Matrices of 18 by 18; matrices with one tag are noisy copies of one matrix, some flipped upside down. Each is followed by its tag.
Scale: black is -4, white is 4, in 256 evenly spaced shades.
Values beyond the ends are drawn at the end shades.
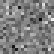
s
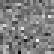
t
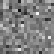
t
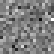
s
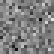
s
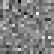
t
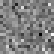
s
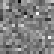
t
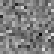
s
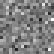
s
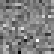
t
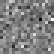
s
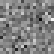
s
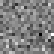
s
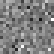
s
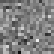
t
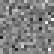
s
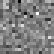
t
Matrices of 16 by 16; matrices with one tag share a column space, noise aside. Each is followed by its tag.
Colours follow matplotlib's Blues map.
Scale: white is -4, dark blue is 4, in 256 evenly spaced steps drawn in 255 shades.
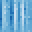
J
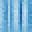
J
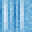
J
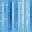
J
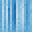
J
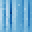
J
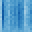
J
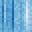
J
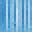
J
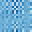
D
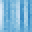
J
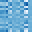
D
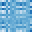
D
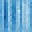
J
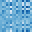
D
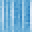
J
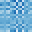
D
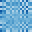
D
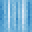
J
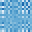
D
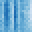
J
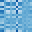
D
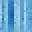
J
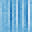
J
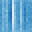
J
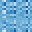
D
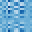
D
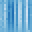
J
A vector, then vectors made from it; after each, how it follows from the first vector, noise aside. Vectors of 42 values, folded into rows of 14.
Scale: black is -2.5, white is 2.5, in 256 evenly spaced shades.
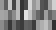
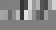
partly zeroed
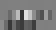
partly zeroed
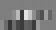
partly zeroed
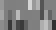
partly zeroed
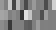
partly zeroed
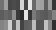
sign-scrambled
